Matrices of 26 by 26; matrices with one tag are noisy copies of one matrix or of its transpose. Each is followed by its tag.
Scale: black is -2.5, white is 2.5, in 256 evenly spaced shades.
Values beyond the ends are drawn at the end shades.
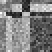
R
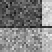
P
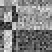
R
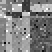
R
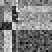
R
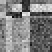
R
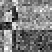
R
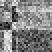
R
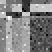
R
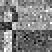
R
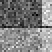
P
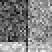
P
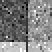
P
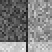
P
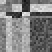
R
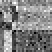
R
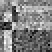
R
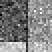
P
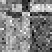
R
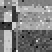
R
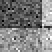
P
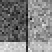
P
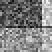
P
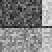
P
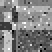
R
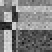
R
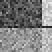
P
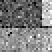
P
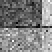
P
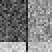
P
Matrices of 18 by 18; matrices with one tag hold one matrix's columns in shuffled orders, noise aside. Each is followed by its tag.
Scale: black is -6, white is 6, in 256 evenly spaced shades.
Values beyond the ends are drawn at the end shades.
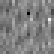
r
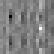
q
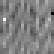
r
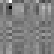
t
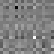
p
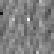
r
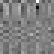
t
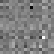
p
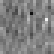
r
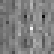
q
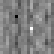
q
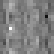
q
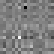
p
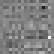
p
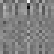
t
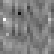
r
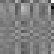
t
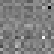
p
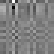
t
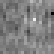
r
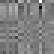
t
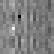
q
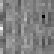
q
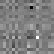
p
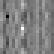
q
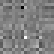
p
